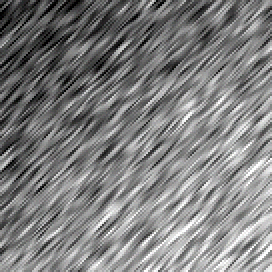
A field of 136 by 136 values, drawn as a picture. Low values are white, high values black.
Slope: up to the top left. Grain: diagonal, up to the right. Odd rows or columns: none. Average level on the scale: 50%. Ninth with the lowest average: bottom right.
